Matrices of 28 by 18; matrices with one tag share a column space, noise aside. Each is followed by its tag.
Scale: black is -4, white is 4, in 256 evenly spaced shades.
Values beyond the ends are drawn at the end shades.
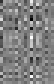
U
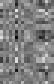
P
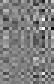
U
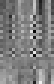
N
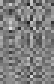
U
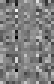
P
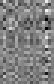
U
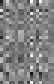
P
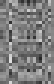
P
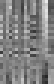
N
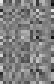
P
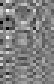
U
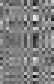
U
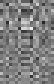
U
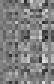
P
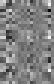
P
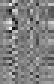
U
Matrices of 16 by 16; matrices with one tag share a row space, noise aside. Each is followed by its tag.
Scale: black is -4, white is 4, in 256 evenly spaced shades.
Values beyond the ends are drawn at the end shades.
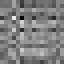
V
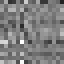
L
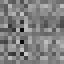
L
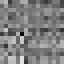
L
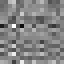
V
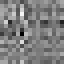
L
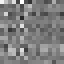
L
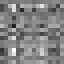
V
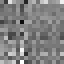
L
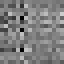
L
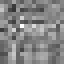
V
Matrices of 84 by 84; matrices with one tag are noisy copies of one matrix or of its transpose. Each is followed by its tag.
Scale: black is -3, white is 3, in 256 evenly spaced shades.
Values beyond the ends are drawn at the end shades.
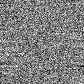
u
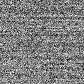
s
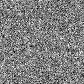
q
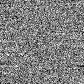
u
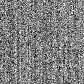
s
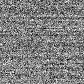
s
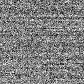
s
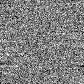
u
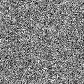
q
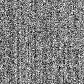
s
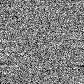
u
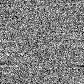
u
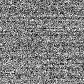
s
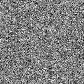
q
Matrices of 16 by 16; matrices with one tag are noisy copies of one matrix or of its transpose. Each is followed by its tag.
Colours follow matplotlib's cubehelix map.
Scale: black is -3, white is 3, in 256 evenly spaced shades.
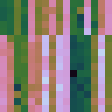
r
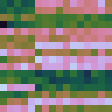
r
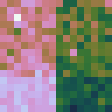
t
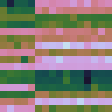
r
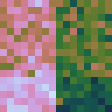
t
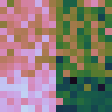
t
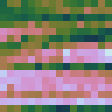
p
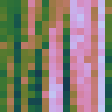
p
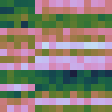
r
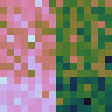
t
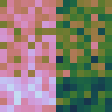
t
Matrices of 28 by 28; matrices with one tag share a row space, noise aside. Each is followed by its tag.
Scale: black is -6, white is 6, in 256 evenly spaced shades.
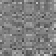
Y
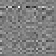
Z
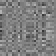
Z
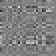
Z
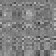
Y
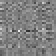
Z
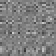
Z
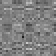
Y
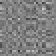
Z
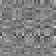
Y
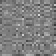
Y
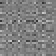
Z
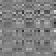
Y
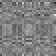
Y
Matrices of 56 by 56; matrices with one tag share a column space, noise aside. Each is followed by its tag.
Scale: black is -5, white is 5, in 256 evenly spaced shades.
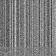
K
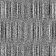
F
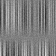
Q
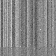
K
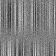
Q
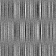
F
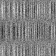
F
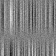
Q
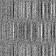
F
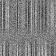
Q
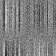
Q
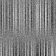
Q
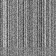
K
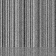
K
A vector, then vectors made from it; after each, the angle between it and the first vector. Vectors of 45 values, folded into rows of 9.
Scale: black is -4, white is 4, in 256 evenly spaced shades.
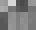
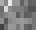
partly aligned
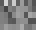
orthogonal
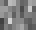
partly aligned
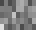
partly opposed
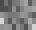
partly opposed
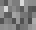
orthogonal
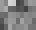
nearly parallel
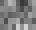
partly aligned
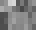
nearly parallel
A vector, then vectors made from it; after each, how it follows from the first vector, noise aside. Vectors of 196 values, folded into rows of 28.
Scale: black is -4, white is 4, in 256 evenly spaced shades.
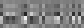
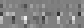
partly zeroed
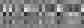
reversed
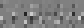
partly zeroed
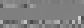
partly zeroed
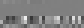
partly zeroed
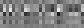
reversed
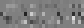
partly zeroed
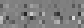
partly zeroed
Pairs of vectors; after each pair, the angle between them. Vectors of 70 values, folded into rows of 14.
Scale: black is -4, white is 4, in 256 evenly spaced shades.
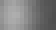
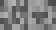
orthogonal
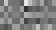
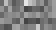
nearly parallel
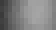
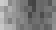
nearly opposite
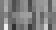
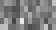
partly aligned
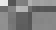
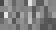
orthogonal
